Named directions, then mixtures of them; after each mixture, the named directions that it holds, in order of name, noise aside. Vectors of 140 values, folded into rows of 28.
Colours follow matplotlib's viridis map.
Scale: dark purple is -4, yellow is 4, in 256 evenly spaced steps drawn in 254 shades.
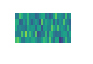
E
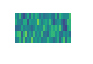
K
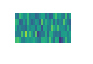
E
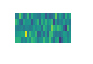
E, K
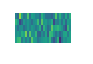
E, K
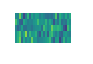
E, K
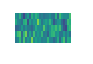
K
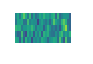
K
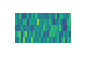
K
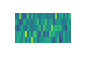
E, K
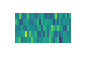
E, K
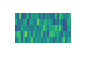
K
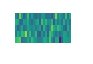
E, K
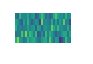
E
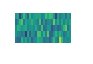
E, K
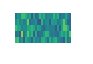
E, K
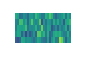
E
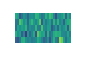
E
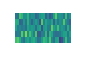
E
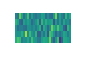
E, K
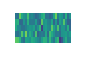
E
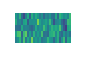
K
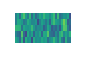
K
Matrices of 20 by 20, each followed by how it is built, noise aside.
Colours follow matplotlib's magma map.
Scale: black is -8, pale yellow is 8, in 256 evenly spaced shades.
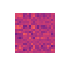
low rank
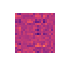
low rank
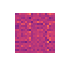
low rank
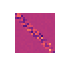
banded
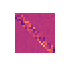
banded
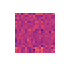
low rank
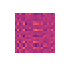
low rank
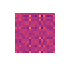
low rank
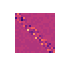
banded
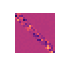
banded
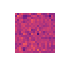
low rank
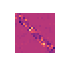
banded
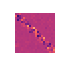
banded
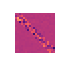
banded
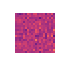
low rank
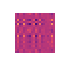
low rank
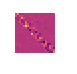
banded
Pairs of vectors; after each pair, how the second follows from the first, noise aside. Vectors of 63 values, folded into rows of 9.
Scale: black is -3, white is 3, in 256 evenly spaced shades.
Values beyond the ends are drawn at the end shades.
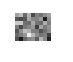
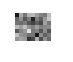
shuffled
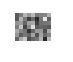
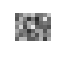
copied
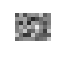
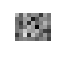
sign-scrambled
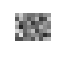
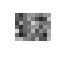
sign-scrambled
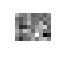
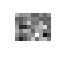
copied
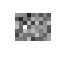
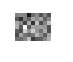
copied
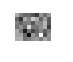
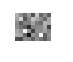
sign-scrambled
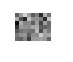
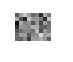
copied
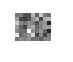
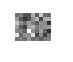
copied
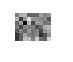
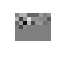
partly zeroed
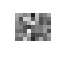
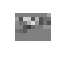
partly zeroed
